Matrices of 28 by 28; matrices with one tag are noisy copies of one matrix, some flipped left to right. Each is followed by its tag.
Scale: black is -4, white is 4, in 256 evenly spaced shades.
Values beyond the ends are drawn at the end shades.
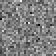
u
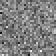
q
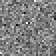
u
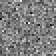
u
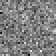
q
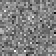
q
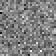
q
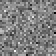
q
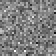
q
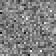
q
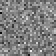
q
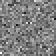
u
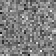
q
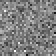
q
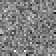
q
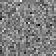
u
